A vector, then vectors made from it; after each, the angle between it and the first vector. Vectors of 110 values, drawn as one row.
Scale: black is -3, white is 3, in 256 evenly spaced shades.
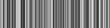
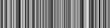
nearly opposite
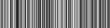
partly opposed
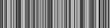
nearly opposite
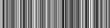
partly aligned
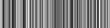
partly aligned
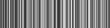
orthogonal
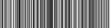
partly opposed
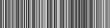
orthogonal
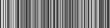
orthogonal
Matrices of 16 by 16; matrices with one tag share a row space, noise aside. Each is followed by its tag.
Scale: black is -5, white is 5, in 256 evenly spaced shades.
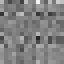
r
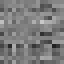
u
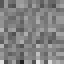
r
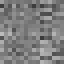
u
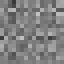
r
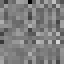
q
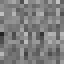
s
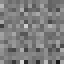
s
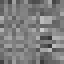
u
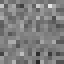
r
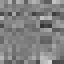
u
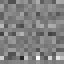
r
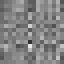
q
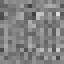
q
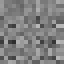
r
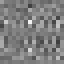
q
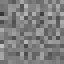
s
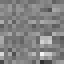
u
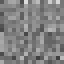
s
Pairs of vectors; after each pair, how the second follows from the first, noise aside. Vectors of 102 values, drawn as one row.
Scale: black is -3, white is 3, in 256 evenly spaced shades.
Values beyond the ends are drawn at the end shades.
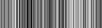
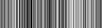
copied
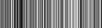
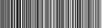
sign-scrambled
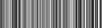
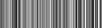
copied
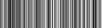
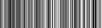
copied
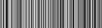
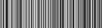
copied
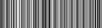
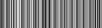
copied
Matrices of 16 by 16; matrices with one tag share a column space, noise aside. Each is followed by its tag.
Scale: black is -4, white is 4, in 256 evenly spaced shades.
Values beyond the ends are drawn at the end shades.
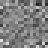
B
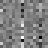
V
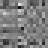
B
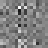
B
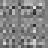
B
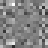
B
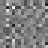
B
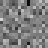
B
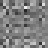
B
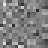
B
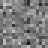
B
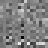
V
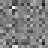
B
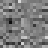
V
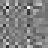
B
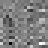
V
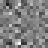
B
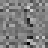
V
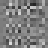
B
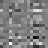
V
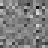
B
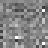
V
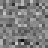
B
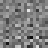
V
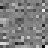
V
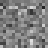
B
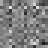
B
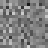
B
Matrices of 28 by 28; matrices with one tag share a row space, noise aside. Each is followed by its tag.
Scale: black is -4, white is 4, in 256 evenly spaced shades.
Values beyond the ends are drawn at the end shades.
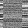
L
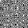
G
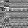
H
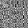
G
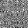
G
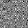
G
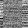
L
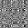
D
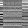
L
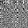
G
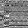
H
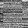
L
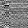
H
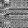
H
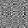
D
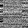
L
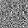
D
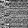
H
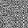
G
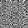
D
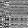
H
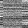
L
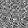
D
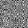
G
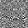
D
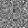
D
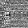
H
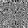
G
